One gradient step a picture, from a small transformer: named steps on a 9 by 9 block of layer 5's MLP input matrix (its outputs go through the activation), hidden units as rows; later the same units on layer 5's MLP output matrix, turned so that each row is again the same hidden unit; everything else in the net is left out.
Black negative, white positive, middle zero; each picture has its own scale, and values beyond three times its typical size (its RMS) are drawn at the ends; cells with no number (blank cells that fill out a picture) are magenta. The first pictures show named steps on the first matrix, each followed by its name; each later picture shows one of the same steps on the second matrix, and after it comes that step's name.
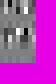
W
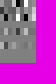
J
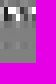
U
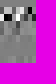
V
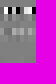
V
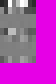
W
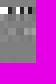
V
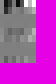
W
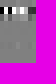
U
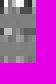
W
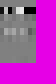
V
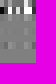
J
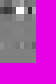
J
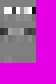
V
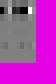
J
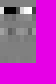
V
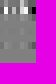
J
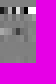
V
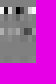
V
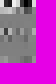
W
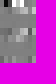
W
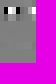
U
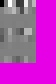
W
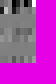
W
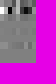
J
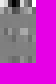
W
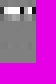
U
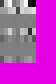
W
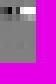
U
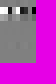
U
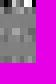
W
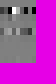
V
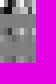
W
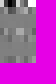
W
